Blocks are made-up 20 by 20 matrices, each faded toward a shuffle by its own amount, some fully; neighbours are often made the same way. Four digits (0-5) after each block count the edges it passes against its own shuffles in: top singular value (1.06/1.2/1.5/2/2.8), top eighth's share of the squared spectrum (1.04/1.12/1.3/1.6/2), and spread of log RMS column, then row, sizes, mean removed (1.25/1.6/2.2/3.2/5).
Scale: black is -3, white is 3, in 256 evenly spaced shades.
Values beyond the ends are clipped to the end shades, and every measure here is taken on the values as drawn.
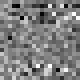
1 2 0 2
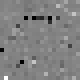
2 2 0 0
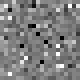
0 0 0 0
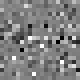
2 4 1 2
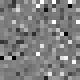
0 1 0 1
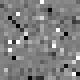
0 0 0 0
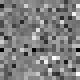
1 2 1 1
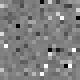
0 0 0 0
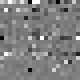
2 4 0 2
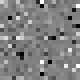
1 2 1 0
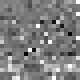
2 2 0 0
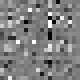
3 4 1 0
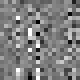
3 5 2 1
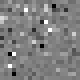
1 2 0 0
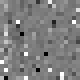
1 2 1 0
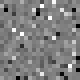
0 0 0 0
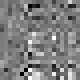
3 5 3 2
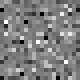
0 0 0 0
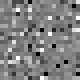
1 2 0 0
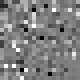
1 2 0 0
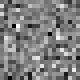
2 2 0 1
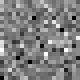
1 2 0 0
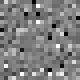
1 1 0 0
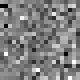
1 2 0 0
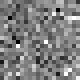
1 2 0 0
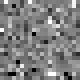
1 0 0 0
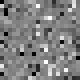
0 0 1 0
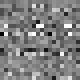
1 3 0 2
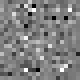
1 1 0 0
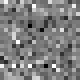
2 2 0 0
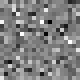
1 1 0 1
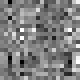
3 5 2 1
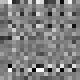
3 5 1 3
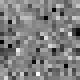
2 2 0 0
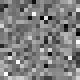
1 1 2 0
